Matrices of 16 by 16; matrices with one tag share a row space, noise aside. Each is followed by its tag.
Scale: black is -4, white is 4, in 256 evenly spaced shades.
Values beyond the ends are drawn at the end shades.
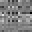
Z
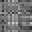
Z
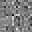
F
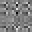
F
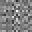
F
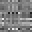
Z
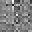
F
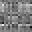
Z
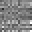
Z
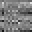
Z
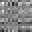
Z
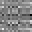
Z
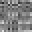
Z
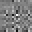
F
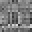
Z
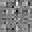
F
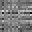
Z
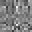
F
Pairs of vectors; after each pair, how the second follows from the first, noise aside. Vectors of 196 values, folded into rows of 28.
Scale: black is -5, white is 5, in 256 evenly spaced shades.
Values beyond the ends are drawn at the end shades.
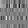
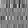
copied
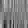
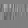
partly zeroed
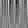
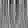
copied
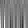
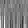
copied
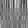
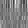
copied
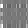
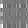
copied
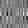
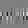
partly zeroed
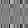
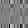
copied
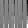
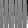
copied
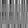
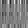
copied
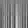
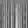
copied
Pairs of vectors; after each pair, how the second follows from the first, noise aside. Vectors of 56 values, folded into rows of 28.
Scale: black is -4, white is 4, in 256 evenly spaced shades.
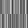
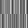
copied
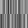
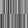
copied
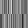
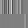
partly zeroed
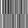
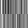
copied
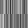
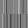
partly zeroed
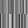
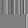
partly zeroed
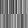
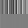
partly zeroed
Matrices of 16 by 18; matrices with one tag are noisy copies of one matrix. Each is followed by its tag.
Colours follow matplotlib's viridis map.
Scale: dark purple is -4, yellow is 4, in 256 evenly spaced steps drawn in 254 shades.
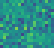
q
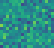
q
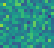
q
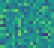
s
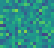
s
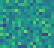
s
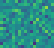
s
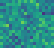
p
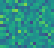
s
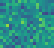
p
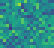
p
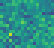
p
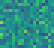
s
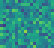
s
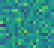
s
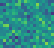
p
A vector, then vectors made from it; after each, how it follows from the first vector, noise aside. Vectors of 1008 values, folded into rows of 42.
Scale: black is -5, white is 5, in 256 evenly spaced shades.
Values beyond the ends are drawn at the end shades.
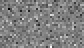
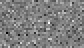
wrapped around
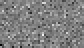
wrapped around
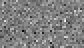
wrapped around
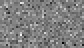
wrapped around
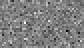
wrapped around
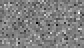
wrapped around
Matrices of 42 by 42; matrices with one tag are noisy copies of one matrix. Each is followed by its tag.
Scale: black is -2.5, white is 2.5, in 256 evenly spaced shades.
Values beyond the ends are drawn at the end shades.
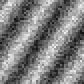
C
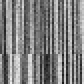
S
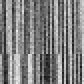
S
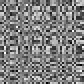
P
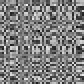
P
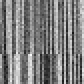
S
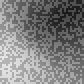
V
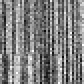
S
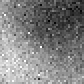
V
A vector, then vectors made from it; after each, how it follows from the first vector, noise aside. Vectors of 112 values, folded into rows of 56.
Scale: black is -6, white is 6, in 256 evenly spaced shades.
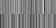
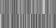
sign-scrambled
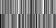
scaled up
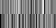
scaled up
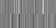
partly zeroed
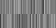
sign-scrambled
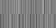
shrunk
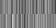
reversed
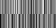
scaled up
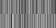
reversed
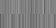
shrunk
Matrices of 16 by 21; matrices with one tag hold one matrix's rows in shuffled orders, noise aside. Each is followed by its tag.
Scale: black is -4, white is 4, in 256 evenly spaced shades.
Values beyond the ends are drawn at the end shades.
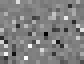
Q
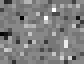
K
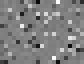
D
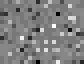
D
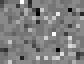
D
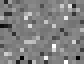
K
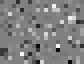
D
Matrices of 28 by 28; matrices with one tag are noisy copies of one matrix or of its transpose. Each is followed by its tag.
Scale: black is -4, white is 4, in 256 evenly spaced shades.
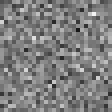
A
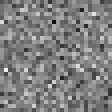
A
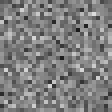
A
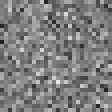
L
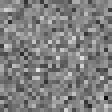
L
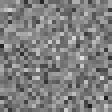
L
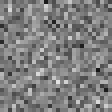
L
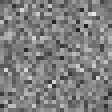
A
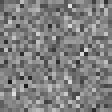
A
